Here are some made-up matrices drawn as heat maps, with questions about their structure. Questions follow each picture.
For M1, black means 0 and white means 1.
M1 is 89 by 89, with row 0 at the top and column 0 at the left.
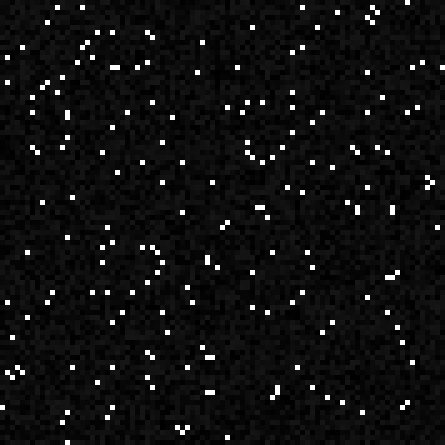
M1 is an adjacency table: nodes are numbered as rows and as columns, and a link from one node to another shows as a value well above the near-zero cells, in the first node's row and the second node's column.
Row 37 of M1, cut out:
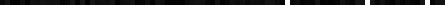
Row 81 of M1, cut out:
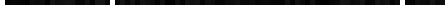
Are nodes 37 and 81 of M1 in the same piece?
yes
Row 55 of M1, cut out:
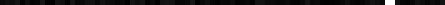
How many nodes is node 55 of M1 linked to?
2
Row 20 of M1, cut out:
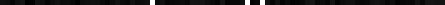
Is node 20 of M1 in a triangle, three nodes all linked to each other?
yes
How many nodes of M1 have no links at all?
1
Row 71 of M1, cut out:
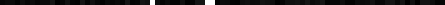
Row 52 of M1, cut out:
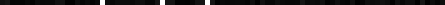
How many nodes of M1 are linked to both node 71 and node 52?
1
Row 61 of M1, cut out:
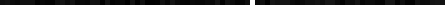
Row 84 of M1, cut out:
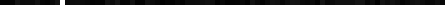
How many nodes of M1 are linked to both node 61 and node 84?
0
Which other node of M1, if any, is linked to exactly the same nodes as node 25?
node 48
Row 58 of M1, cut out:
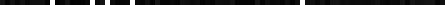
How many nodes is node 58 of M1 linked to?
5
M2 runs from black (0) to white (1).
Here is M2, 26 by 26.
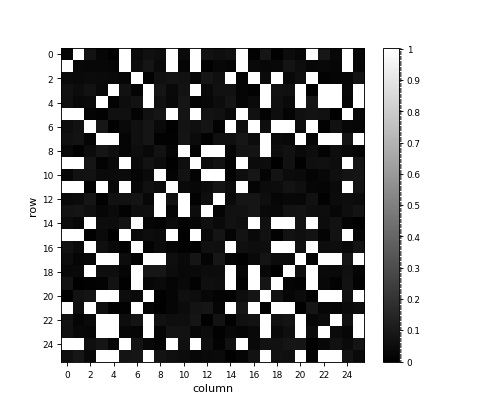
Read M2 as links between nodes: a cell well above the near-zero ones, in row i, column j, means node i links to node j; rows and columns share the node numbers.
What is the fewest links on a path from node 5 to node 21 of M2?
2
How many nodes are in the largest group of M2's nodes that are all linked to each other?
8
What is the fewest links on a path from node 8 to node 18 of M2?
6
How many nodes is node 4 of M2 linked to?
7
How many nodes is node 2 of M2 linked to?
5
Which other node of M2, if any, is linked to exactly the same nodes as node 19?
node 2
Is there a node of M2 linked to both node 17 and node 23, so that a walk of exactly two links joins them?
yes
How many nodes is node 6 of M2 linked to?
6
